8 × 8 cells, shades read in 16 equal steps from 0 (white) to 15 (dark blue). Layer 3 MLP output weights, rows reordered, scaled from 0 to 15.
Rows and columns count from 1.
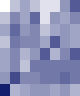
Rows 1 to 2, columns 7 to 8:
7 11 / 6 8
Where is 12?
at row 7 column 2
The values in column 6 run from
2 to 11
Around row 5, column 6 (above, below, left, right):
11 9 11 8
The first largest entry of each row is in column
8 4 2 6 5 4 2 1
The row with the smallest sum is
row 1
